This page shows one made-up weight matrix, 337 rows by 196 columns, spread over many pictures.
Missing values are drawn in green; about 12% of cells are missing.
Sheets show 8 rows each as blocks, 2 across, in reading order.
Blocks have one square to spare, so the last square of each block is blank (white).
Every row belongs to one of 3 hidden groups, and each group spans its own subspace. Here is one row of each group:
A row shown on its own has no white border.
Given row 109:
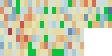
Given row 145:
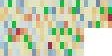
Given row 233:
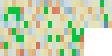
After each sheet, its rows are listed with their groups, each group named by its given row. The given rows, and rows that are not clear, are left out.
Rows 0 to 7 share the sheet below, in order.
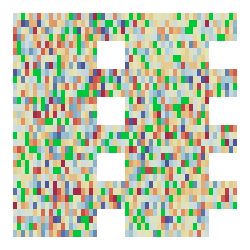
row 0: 145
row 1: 233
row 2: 233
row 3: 109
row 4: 233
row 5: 109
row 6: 109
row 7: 109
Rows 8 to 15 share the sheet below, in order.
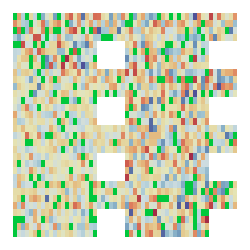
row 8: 109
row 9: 109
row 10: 109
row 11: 109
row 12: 109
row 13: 233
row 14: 145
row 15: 145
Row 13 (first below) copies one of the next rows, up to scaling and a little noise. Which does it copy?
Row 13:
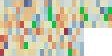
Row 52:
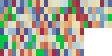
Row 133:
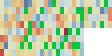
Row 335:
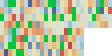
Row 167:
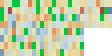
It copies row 133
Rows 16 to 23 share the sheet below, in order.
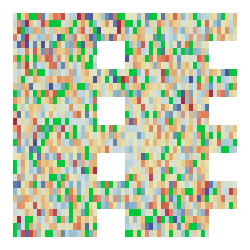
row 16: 145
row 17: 145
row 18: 233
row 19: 109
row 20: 233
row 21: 109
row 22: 233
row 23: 233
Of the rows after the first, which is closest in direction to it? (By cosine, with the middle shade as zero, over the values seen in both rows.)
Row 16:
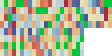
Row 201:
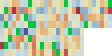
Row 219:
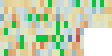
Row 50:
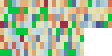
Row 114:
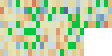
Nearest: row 201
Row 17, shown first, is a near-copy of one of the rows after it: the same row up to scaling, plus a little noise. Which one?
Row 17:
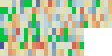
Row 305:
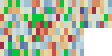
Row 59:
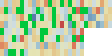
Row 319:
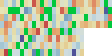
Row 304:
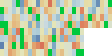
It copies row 304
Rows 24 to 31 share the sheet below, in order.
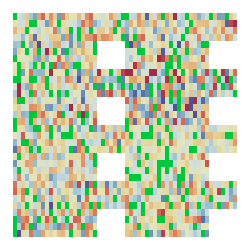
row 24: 233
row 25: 145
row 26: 109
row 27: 233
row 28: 145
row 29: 145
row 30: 109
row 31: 145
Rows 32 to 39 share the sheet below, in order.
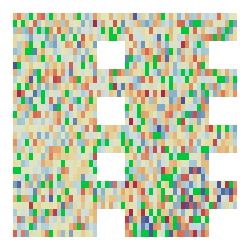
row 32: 233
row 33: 109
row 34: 109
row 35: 109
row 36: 145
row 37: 109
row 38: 233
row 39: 109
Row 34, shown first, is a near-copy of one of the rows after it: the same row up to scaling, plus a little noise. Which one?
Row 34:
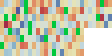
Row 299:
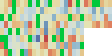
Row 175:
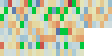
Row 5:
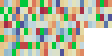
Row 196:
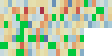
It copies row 5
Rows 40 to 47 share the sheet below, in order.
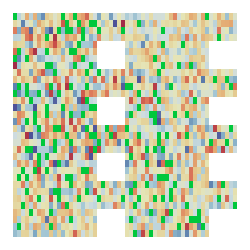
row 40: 233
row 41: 109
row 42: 233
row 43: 145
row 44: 109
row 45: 145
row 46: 233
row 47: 233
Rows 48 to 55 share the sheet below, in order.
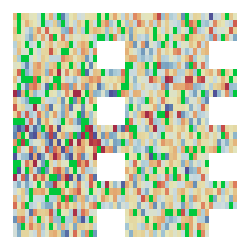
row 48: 145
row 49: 109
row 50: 145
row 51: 109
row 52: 233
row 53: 233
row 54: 109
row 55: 109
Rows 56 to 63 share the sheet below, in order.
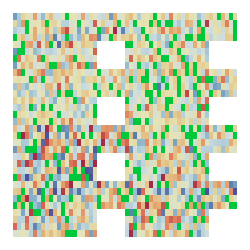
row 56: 233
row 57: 233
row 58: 233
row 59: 145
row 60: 145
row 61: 145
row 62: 109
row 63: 109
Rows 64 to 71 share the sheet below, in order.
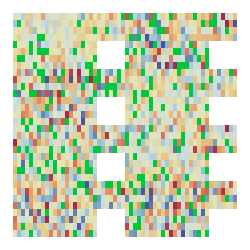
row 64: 233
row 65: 233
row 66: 109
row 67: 109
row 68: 145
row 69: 233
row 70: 145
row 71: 109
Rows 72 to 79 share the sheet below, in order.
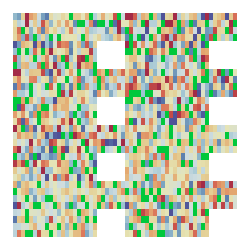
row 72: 145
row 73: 233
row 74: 233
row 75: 145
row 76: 233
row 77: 109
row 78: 145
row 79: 145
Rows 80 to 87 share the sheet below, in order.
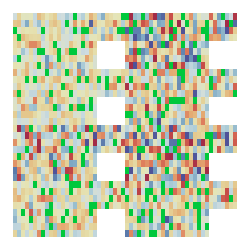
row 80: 145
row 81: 233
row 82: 109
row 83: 233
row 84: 109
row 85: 233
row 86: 145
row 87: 109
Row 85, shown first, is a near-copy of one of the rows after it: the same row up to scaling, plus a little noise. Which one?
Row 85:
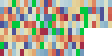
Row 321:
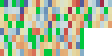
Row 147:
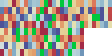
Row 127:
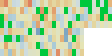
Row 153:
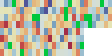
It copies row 147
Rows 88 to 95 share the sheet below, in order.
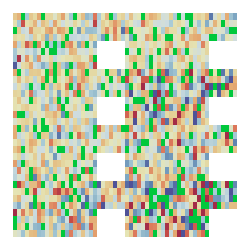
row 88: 233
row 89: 109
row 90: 145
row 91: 109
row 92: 233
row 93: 233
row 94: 233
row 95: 233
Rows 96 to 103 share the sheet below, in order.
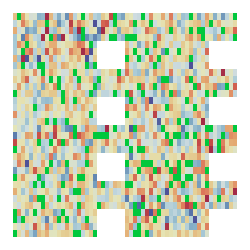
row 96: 145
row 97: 145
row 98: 145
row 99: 233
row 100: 109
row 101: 145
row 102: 233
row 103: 145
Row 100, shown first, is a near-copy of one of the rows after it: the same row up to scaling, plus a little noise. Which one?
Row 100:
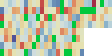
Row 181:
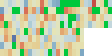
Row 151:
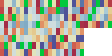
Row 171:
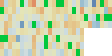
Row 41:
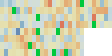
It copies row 181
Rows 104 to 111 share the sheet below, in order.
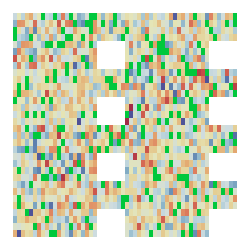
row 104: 233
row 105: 233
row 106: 145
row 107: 233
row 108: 233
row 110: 109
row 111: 109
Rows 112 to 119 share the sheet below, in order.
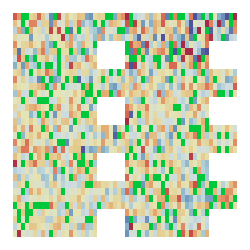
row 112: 233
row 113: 109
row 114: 109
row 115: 233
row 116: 233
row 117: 233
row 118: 109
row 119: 233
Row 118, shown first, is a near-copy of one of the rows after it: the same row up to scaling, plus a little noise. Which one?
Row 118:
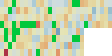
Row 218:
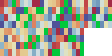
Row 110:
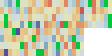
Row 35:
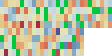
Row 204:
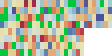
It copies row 35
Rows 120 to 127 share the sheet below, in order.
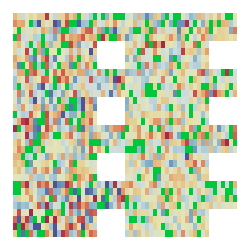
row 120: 109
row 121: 145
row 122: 145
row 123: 233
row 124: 109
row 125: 109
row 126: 109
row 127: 233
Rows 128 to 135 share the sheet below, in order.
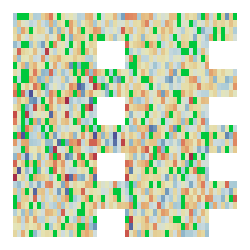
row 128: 233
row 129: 233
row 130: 145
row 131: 233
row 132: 233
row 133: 233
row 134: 233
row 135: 233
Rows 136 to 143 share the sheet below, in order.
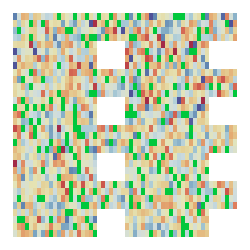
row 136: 233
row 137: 233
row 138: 145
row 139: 145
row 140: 233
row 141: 233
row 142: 145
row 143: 145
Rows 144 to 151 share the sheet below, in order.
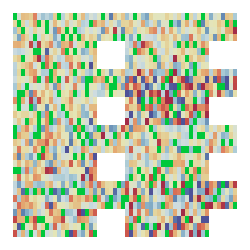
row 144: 233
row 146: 233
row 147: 233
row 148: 145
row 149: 145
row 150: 233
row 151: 109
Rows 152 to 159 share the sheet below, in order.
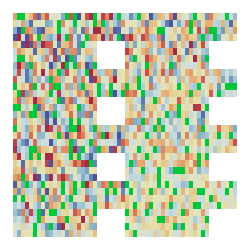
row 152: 145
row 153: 233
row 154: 145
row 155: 145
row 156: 145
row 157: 145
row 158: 145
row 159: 109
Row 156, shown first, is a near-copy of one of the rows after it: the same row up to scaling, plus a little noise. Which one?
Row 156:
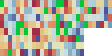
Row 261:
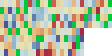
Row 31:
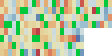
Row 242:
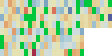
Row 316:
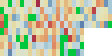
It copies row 31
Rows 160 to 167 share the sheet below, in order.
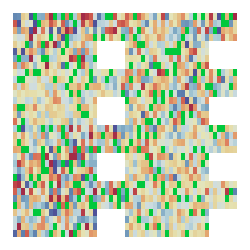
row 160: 233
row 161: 109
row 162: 233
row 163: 109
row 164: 109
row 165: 233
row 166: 233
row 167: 233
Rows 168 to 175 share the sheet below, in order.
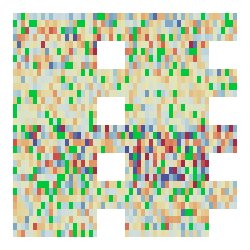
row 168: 145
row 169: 233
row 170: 233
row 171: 109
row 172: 233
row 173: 145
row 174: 109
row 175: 109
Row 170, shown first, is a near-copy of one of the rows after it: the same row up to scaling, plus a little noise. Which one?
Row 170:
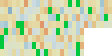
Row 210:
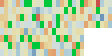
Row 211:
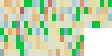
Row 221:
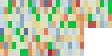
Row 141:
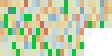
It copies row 141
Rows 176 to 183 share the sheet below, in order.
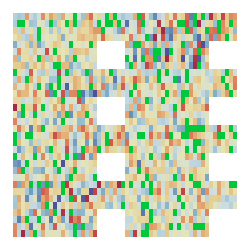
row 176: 233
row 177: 109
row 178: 233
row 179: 145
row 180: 233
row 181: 109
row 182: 109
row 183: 109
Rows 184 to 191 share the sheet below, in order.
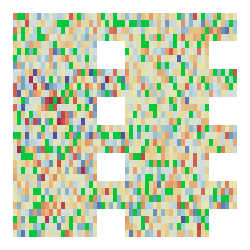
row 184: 109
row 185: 109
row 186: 145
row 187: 109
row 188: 109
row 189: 145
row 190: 145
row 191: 145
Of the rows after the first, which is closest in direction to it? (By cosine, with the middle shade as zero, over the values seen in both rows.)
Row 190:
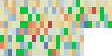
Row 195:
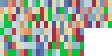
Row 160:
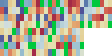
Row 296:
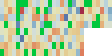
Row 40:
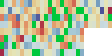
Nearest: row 40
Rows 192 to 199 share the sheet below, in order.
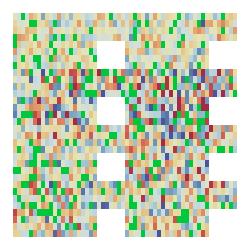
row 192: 233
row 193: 145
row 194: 109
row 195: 145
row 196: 109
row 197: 233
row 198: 233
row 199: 233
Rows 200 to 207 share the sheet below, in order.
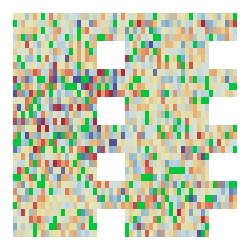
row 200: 109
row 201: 145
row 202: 109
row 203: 233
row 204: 109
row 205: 109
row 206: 109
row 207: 145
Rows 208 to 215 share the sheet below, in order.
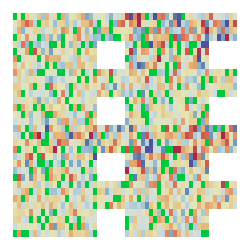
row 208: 145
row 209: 145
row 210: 233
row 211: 233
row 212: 109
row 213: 109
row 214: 109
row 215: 233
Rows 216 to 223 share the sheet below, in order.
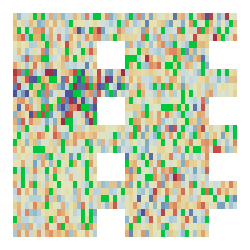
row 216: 145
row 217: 233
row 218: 109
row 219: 145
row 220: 109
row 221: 233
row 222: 145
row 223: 109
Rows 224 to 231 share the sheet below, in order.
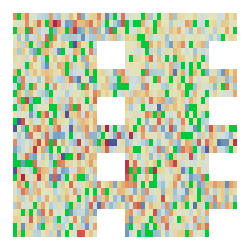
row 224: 109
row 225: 233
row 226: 109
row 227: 233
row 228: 109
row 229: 233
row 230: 145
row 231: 233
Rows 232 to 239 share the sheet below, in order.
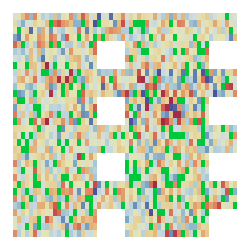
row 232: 233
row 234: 233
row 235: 145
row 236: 233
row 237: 145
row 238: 233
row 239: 233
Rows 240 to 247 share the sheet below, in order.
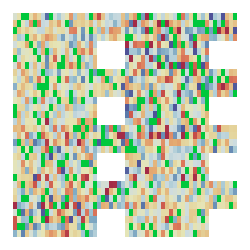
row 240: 109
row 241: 233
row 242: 145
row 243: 233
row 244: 145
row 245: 109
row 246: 145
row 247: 145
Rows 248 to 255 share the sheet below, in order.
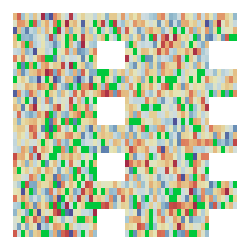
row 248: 233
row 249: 145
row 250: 109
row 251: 145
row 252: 233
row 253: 233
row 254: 233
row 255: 109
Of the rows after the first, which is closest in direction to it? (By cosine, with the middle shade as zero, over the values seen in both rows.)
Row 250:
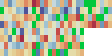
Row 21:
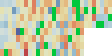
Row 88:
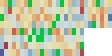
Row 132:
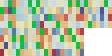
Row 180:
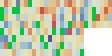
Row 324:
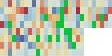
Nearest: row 21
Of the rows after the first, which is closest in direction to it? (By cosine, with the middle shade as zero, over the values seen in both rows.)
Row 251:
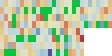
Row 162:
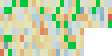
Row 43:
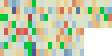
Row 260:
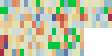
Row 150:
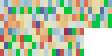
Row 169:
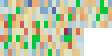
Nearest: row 169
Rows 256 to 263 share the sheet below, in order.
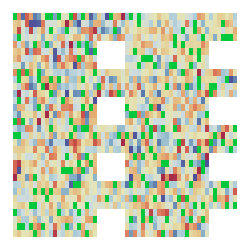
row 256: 109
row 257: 145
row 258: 145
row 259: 145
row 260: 233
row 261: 145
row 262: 109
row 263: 233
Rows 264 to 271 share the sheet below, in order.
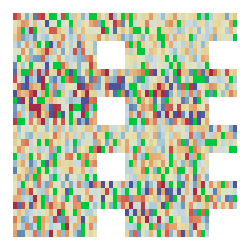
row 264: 233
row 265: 233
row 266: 109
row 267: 109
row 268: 145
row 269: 109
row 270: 145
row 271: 233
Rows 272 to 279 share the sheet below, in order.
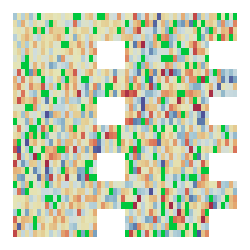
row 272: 145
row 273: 109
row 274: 145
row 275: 145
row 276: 145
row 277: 145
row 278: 233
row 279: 145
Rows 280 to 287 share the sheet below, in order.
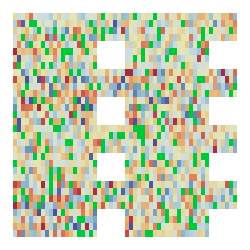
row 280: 233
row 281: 145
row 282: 109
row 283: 233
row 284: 145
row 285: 145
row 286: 233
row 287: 233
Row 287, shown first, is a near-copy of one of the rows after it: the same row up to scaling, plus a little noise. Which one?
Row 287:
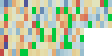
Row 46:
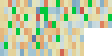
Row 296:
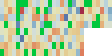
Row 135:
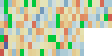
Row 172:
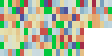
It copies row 135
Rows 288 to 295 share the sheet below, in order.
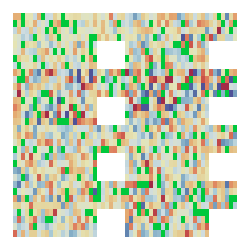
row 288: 233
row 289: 109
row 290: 109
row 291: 109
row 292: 145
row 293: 109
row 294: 233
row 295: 233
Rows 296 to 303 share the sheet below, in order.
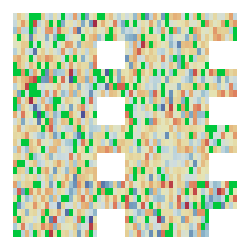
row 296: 233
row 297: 145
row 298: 109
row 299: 109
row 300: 109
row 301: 145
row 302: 145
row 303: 145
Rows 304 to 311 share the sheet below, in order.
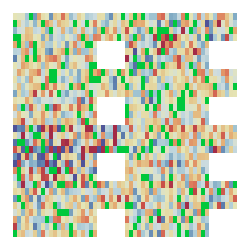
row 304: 145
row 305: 145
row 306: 109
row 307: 233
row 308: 233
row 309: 145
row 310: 109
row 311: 145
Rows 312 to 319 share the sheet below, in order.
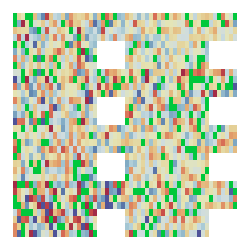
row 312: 145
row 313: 233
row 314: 109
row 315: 145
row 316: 145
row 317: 233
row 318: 109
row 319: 145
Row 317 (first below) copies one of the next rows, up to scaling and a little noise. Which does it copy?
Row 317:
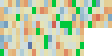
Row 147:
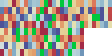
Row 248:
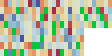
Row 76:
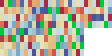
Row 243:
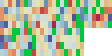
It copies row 243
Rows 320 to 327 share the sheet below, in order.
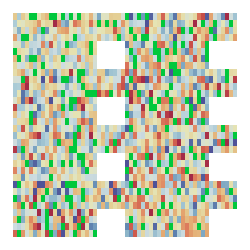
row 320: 109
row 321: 233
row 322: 109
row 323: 145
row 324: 109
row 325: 233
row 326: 233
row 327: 233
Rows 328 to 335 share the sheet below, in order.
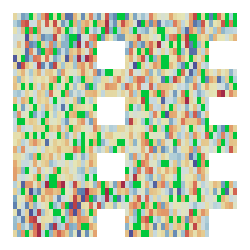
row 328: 109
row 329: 109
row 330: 233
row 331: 109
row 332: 145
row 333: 145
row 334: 109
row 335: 233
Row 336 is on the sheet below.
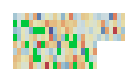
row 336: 233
